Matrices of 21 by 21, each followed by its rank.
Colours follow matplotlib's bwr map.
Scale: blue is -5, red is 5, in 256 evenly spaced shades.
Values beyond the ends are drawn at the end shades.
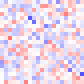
full rank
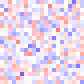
full rank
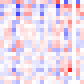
three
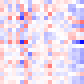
three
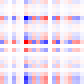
one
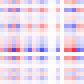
one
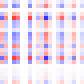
one
